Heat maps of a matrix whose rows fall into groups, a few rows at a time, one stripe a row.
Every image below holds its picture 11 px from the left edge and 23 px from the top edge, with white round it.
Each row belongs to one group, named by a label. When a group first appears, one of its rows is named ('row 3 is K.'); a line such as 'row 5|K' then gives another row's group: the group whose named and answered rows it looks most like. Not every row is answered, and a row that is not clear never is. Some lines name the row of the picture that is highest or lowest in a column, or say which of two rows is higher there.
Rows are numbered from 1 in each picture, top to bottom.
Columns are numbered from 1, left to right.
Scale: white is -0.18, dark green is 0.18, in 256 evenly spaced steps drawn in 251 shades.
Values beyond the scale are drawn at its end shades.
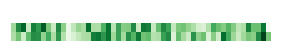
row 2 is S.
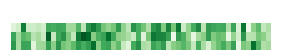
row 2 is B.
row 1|B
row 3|B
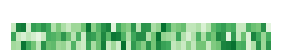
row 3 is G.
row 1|S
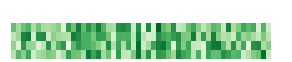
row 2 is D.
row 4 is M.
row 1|D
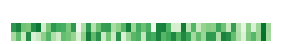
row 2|M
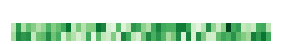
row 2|G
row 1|M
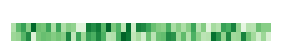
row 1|S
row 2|D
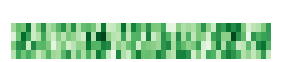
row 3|S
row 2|G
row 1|G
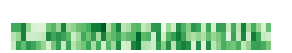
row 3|M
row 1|B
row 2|B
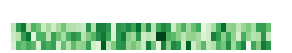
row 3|G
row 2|D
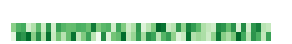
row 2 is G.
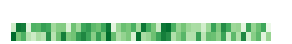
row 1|S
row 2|B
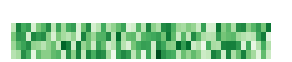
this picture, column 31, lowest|2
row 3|M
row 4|D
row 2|S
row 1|G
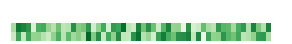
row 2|M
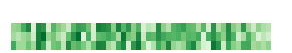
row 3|D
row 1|D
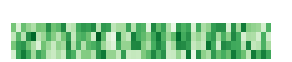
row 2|M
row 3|M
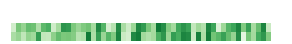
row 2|M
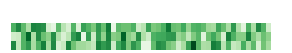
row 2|D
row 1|S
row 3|D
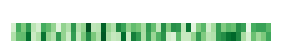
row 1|G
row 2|G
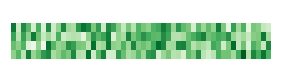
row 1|B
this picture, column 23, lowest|1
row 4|G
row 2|S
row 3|B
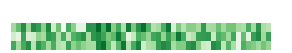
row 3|D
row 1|S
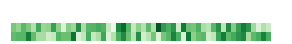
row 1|D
